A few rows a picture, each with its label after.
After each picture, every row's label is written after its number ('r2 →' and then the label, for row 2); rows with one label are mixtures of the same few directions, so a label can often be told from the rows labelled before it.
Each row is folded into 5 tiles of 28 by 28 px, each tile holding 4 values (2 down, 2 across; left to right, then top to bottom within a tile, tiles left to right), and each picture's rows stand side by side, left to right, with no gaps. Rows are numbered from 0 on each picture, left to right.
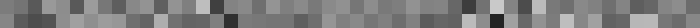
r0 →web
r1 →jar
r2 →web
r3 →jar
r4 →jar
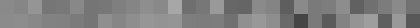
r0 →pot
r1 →pot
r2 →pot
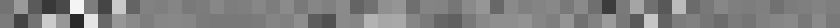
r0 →jar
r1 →web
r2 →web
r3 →web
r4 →jar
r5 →pot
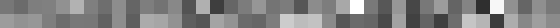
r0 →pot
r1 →jar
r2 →pot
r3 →jar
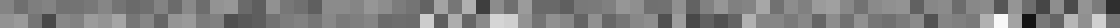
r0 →web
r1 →web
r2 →pot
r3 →jar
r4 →pot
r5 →web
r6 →jar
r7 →web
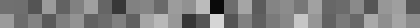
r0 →web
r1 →jar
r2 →web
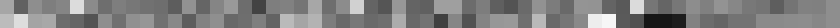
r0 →pot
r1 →web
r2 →pot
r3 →pot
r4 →web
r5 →pot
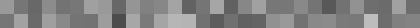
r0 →pot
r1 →web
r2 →jar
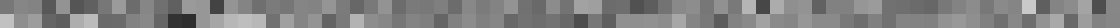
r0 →jar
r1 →web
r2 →jar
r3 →web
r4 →pot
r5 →jar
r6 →pot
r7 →jar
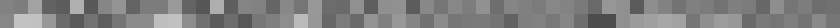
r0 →web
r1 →web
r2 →web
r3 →jar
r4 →web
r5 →web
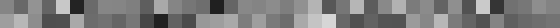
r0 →jar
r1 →pot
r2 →web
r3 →jar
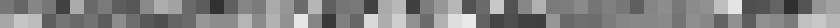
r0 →web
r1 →pot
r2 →web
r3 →web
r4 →pot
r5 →pot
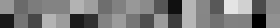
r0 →jar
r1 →pot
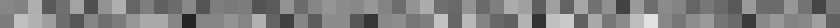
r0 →web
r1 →web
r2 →jar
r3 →pot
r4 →jar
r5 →web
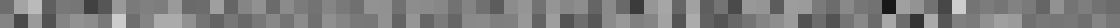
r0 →pot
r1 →web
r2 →pot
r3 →pot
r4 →pot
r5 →pot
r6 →jar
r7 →web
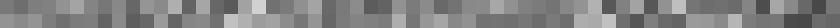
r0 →pot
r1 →web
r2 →pot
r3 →pot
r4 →web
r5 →web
